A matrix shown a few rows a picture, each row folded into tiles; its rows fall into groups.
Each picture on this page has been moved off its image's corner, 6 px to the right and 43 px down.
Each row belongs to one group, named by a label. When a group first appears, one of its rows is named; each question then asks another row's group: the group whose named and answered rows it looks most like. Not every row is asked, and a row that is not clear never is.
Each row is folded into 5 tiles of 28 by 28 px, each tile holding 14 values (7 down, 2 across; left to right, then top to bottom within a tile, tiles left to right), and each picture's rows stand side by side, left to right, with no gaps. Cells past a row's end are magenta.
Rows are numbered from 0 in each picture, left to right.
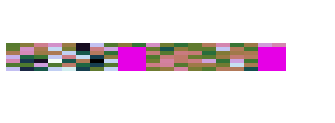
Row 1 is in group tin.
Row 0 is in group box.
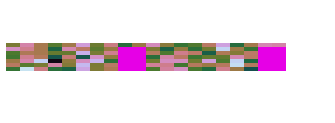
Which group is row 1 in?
tin
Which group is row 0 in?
tin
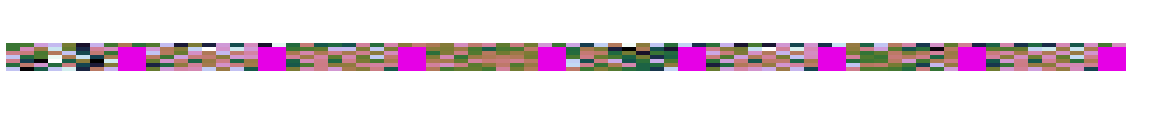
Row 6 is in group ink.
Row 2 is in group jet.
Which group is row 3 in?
ink
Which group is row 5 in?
jet
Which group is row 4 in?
ink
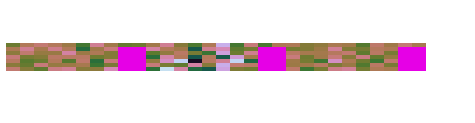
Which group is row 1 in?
tin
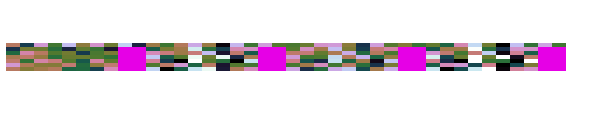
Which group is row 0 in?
ink
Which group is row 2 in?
box
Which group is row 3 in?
box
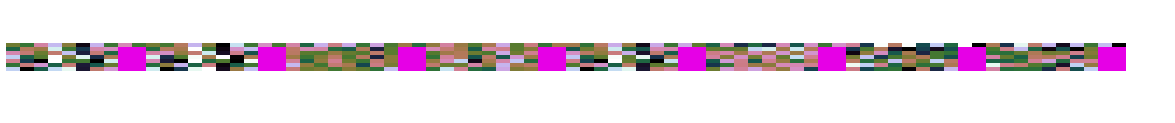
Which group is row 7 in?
ink
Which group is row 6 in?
ink
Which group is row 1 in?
box
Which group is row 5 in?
jet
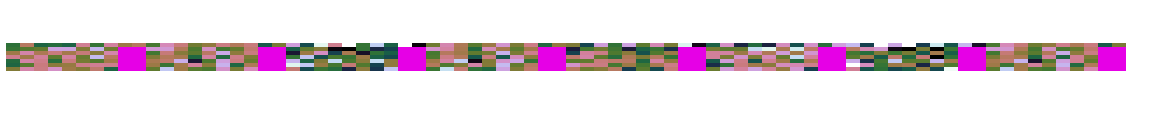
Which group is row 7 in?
tin
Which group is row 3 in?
tin
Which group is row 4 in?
ink
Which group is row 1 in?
tin
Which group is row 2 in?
ink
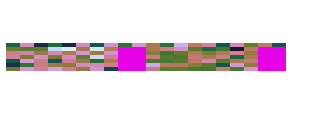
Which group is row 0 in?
jet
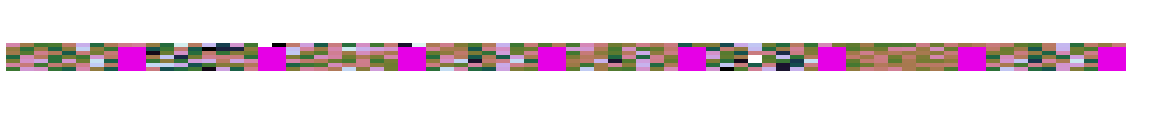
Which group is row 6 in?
jet
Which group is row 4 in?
tin
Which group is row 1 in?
ink
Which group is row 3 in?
tin
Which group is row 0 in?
tin
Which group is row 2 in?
jet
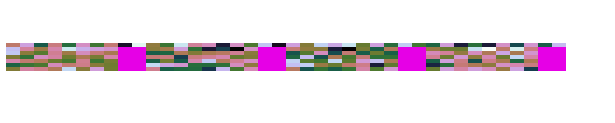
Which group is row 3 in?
jet
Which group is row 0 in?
jet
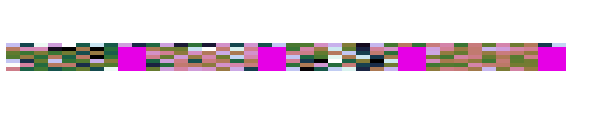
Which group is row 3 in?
jet
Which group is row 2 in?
box
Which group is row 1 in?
jet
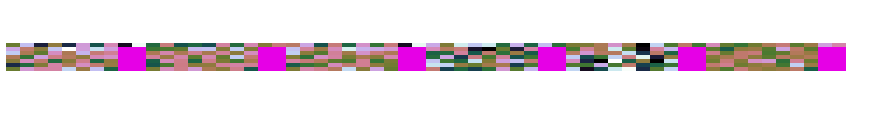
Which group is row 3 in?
ink
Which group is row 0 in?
jet
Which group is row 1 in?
jet
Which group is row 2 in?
jet
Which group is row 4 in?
box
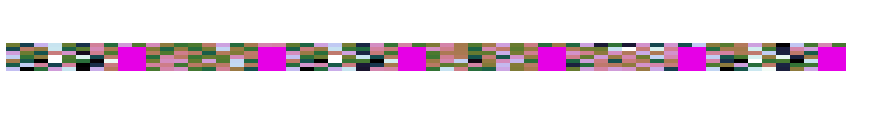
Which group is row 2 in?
box
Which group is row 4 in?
jet
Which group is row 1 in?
tin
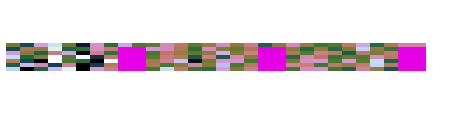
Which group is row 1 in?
tin
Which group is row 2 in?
tin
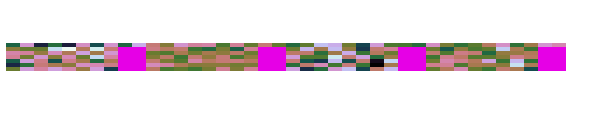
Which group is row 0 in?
jet
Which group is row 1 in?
ink
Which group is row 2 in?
box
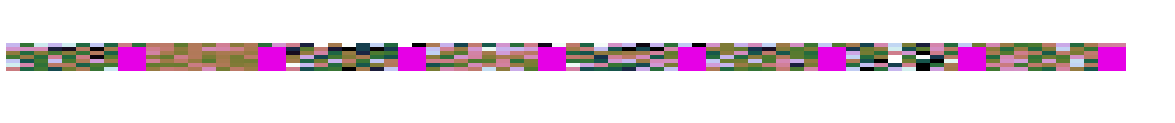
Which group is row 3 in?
jet
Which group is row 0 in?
ink
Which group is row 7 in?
tin
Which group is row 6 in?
box
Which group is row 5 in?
ink
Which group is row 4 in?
ink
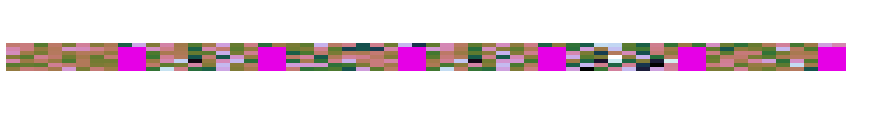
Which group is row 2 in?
ink
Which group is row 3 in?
tin
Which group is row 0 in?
jet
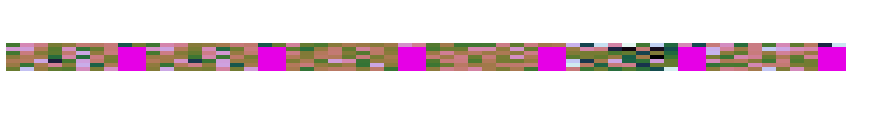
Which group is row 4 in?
ink
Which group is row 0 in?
tin
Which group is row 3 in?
jet
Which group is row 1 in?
tin
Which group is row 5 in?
jet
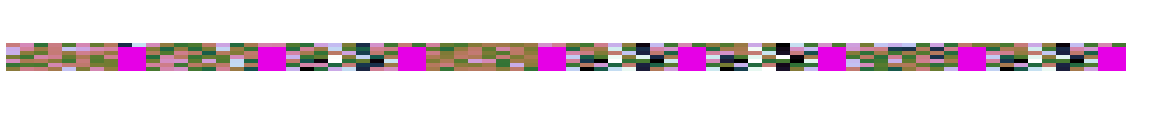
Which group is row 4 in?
box
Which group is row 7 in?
box
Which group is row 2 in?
box
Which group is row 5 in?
box
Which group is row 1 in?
tin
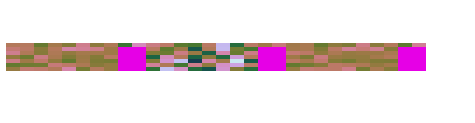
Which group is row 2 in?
jet
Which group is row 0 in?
jet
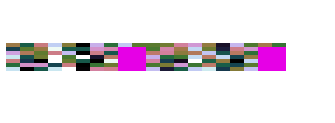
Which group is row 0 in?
box
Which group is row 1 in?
box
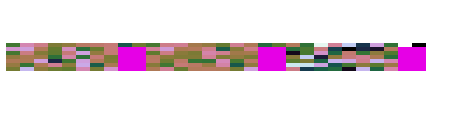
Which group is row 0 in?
tin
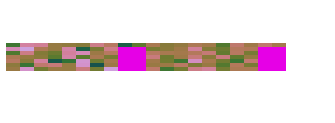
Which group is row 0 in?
tin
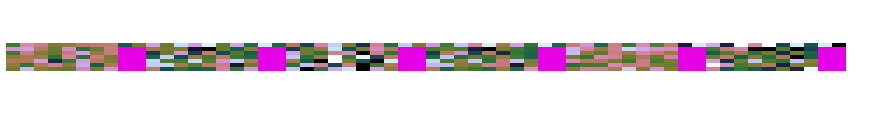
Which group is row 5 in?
ink
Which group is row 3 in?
ink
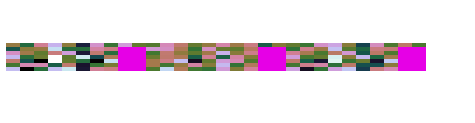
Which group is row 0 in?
box
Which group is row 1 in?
tin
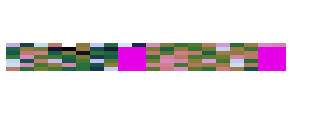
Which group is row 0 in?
ink
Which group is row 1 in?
tin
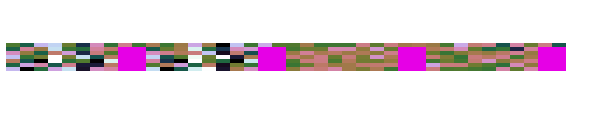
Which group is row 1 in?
box
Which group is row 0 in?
box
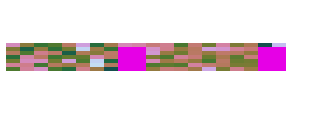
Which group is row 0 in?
tin
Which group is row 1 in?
jet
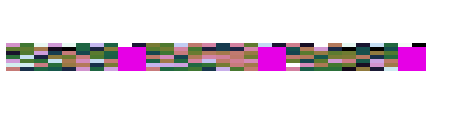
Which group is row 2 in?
ink
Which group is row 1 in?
ink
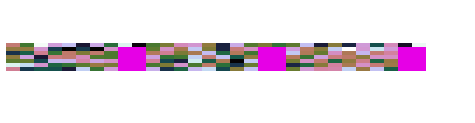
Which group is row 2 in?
jet
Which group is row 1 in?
box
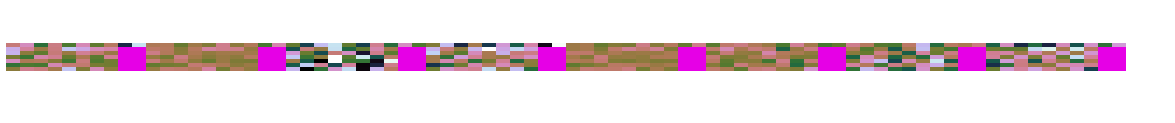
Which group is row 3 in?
jet
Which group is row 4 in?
jet
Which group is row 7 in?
jet
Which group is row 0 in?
jet
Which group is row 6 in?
tin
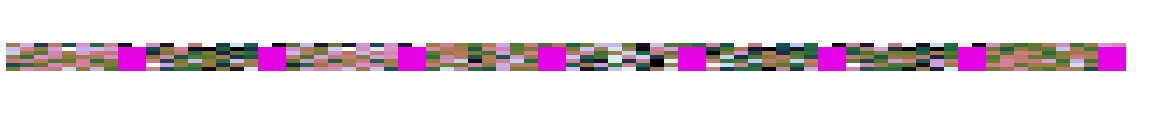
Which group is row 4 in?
box
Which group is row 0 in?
jet
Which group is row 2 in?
jet
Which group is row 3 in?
tin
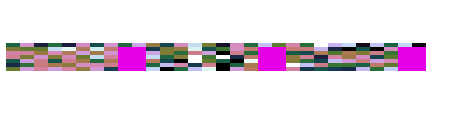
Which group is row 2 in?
ink
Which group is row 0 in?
jet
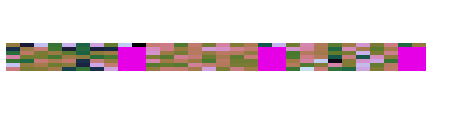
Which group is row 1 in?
jet
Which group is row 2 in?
tin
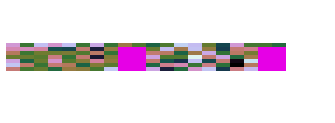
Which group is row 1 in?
box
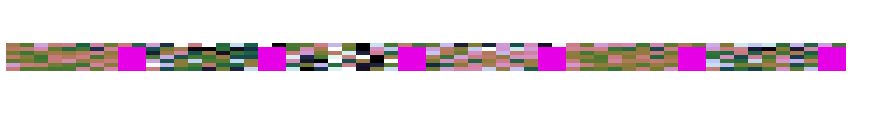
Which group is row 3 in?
jet
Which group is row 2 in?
box
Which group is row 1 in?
ink
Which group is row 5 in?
ink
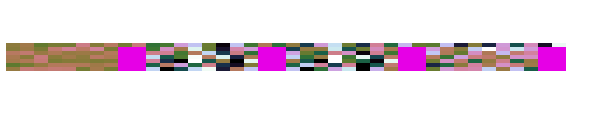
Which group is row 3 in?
jet
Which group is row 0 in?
jet
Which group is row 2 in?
box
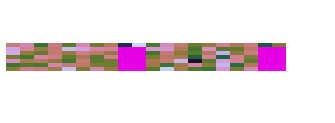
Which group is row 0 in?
jet
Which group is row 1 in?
tin
